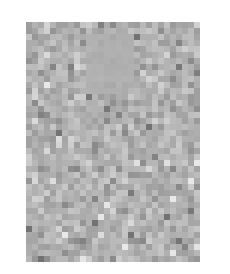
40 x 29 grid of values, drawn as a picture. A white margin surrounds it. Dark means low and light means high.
No row or column stands out. The top middle is the smoothest part. On average the colour sits 70% of the way up the scale. No seam splits the table. The grain is fine, like static. In the top middle lies a patch that is calmer than the rest.
